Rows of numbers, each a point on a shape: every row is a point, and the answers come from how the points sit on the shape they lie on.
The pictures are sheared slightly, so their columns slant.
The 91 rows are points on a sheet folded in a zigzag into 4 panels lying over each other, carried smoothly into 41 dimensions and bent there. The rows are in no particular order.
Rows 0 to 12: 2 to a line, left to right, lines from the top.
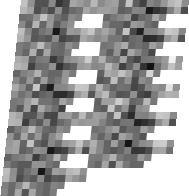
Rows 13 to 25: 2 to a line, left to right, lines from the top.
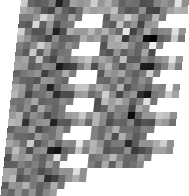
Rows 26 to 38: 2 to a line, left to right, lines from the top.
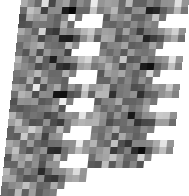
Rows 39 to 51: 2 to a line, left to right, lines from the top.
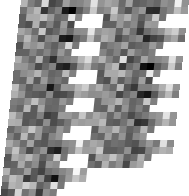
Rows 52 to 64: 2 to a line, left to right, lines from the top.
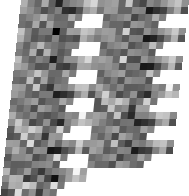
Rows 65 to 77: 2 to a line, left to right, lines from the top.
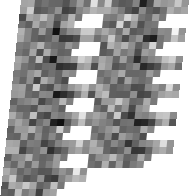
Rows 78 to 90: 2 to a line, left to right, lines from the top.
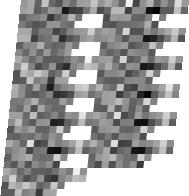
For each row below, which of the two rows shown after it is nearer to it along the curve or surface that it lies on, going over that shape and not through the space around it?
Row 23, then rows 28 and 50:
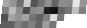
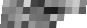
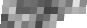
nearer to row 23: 28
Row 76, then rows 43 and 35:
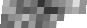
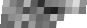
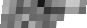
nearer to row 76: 35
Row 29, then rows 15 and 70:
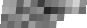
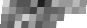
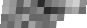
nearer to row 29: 70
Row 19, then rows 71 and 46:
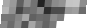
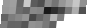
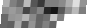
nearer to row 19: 46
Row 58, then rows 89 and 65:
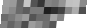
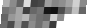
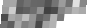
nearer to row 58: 89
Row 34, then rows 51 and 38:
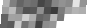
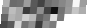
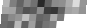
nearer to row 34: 51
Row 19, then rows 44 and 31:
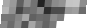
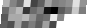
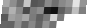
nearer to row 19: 31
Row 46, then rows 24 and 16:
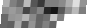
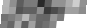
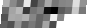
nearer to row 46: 16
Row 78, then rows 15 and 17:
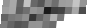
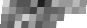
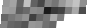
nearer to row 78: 17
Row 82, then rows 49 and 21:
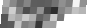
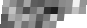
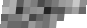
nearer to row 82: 49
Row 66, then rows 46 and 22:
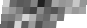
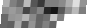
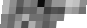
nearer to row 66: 22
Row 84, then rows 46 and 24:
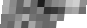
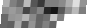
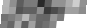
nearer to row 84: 46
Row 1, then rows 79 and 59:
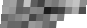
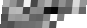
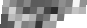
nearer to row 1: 79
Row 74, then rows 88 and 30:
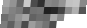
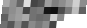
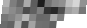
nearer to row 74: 88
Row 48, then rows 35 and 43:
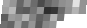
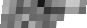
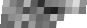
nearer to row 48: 35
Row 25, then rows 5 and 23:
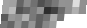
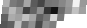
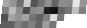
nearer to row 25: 5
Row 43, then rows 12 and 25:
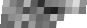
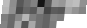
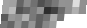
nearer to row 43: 12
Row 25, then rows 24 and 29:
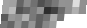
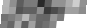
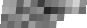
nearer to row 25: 24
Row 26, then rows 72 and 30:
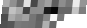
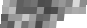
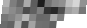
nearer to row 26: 30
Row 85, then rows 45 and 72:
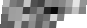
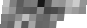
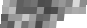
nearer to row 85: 45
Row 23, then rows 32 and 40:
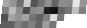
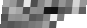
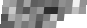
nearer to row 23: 32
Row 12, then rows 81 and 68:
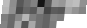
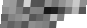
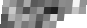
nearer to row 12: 68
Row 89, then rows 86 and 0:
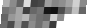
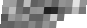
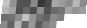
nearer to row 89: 86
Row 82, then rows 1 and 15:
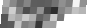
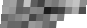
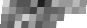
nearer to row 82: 15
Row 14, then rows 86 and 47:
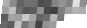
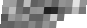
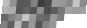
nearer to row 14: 47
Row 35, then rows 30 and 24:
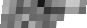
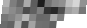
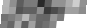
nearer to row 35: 30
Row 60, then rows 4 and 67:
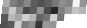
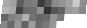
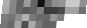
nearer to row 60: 4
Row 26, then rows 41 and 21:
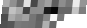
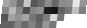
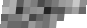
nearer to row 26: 41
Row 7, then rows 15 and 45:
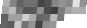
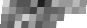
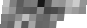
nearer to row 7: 15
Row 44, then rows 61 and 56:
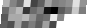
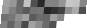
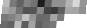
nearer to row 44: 61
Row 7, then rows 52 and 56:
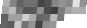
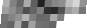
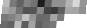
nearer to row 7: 56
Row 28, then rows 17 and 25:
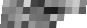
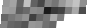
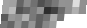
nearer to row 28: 17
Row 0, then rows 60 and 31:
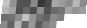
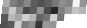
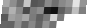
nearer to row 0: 60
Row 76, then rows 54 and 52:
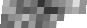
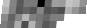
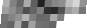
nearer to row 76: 54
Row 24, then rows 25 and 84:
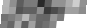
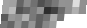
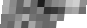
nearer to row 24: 25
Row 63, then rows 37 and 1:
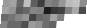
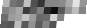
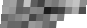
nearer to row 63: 1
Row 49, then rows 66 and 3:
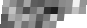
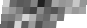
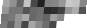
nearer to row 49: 66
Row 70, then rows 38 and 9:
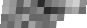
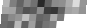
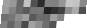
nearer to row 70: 38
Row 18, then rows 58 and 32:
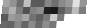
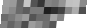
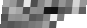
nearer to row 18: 32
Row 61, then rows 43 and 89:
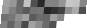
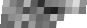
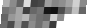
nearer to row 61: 89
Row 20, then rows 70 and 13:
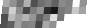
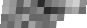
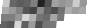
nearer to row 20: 13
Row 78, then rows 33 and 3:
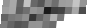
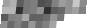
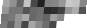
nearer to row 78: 3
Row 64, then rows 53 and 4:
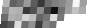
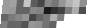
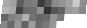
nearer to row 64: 4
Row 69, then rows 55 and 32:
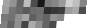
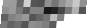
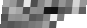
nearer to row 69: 55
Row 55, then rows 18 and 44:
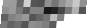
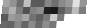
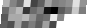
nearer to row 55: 44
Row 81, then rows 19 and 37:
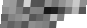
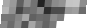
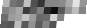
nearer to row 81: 37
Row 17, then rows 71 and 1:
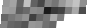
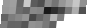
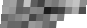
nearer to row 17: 1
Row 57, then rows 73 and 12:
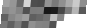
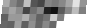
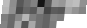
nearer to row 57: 73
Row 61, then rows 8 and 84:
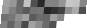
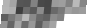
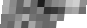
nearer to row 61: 84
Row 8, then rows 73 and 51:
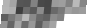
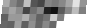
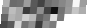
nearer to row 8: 51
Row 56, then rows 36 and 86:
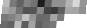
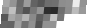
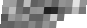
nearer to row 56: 36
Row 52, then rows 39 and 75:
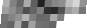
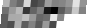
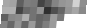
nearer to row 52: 39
